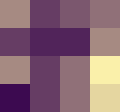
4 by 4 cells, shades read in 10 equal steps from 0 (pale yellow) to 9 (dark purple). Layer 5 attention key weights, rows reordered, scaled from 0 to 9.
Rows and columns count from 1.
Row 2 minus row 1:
3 1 2 -1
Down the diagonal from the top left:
4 8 5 1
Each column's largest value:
9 8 8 5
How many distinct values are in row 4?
4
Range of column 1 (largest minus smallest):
5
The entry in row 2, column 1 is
7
